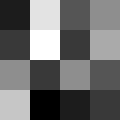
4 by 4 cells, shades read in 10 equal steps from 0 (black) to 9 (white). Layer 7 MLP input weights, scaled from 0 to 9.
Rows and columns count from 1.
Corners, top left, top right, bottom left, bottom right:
1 5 7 2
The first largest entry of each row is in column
2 2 1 1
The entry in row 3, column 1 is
5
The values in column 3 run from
1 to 5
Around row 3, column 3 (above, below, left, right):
2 1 2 3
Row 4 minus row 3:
2 -2 -4 -1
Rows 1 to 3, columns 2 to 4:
8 3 5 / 9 2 6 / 2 5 3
